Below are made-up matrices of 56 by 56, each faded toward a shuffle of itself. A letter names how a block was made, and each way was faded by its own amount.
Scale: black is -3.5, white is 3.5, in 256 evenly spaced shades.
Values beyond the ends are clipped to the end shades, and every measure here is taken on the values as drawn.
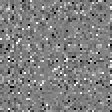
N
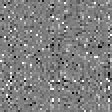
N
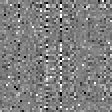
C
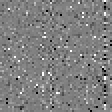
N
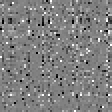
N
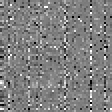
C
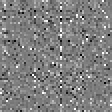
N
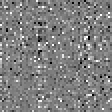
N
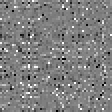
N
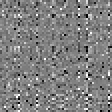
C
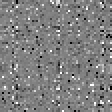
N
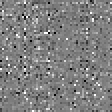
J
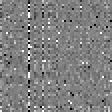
C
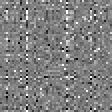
C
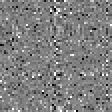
N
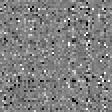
J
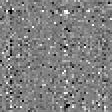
J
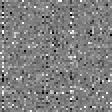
J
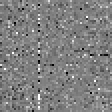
J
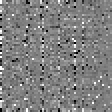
C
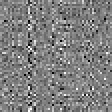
C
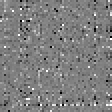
J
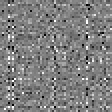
C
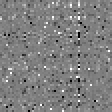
N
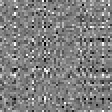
C
